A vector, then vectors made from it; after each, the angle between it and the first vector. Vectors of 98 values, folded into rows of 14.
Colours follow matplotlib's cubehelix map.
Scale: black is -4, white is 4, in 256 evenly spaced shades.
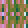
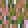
orthogonal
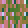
nearly parallel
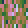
partly opposed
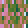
nearly parallel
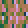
nearly opposite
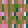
nearly parallel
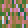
partly opposed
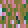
partly aligned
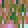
orthogonal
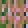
nearly opposite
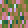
orthogonal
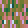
orthogonal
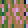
nearly opposite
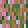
partly aligned
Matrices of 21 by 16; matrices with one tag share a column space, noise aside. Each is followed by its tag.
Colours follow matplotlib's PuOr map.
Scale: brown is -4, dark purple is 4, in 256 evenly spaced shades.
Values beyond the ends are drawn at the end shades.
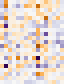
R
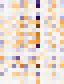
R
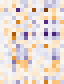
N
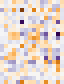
N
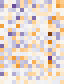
R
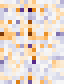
N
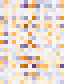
R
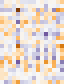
N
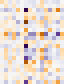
N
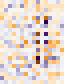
R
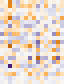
R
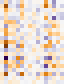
R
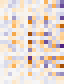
R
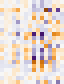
N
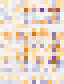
N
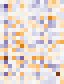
R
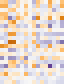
R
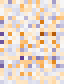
R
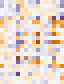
R
